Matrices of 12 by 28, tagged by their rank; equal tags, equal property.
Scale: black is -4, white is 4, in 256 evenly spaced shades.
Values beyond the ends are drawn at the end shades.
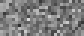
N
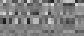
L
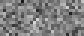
N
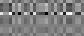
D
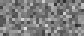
N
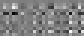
L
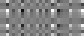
D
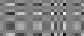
D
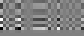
D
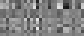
L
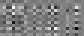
L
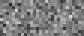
N
